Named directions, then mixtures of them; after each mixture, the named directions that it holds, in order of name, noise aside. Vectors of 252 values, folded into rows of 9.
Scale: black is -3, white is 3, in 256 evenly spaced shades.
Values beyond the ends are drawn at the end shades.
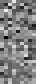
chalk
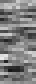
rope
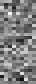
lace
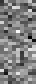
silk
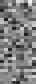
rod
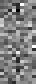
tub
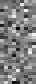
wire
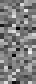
wire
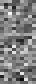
lace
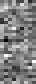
chalk, rod, rope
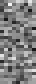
chalk, rod, rope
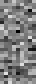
chalk, rope, silk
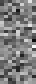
rope, silk, tub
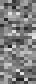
lace, wire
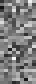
lace, rod, tub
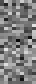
lace, rod, silk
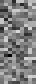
chalk, rod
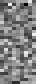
chalk, rod, silk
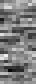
rope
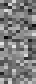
chalk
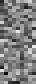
rod, silk, wire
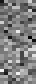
silk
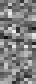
chalk, lace, wire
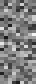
chalk, wire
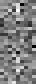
tub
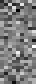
chalk, silk, tub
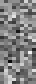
rod, silk, wire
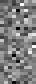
tub, wire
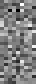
tub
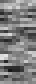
rope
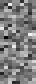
chalk, wire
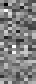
chalk, lace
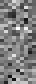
chalk, lace, wire
